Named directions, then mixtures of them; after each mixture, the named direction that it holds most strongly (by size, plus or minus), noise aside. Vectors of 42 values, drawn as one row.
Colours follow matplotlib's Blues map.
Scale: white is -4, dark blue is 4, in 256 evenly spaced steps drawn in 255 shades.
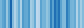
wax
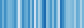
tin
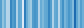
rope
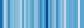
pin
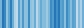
wax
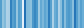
rope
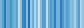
tin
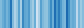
wax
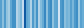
rope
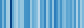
wax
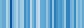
wax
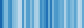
pin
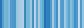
rope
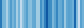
pin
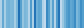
tin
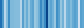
pin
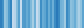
wax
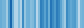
wax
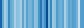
pin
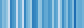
rope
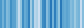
tin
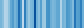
tin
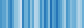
wax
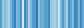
rope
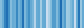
rope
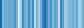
tin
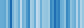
wax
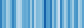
tin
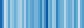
pin
